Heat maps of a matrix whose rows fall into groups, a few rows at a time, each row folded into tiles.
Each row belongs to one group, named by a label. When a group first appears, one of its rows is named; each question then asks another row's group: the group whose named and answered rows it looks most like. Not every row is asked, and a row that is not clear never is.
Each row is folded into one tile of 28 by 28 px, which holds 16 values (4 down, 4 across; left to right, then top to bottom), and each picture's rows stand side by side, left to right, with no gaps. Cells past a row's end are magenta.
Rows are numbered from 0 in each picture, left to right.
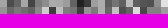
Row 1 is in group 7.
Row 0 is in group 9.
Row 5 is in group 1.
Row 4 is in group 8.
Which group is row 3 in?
7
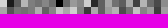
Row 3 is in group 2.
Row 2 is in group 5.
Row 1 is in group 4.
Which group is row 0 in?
9
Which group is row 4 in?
8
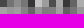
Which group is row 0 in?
5
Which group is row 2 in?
9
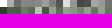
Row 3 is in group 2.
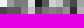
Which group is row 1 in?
9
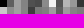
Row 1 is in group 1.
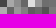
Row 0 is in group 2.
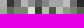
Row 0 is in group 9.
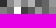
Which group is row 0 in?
7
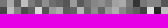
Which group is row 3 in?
4
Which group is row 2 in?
8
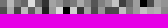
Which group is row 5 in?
5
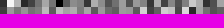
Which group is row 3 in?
2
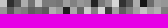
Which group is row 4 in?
9
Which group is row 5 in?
5
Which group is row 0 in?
9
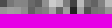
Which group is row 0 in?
5
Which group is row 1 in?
1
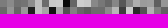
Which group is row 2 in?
9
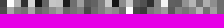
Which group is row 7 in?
2
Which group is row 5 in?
1
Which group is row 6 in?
1
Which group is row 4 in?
7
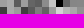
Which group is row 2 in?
5
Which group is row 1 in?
1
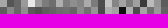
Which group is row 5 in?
2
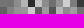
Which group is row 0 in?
1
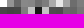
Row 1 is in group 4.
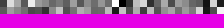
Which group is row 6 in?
2
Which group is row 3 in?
8
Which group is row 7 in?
8
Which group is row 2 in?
8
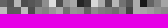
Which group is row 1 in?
1
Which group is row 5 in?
5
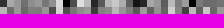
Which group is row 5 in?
2
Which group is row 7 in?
4
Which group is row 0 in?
2
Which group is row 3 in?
9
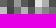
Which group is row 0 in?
8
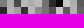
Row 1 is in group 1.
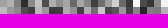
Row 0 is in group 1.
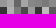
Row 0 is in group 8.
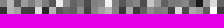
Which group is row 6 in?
4
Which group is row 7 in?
7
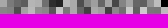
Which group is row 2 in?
2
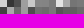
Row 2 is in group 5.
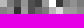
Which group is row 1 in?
1
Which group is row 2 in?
5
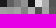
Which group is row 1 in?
2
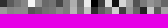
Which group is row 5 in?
4
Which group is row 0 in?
5
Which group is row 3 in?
9
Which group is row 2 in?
7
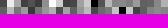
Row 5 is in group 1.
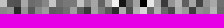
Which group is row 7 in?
7
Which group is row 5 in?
2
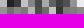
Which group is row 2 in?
1
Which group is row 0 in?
9
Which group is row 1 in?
8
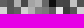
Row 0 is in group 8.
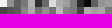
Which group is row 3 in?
5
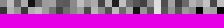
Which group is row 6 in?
9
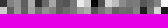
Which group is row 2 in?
1
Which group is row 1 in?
9
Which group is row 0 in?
2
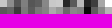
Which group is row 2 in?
9
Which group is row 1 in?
1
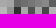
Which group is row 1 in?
4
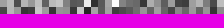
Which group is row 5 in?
2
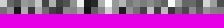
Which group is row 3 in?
1
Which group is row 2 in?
1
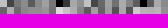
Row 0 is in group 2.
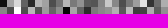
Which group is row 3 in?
1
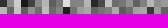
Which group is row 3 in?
9
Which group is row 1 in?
7
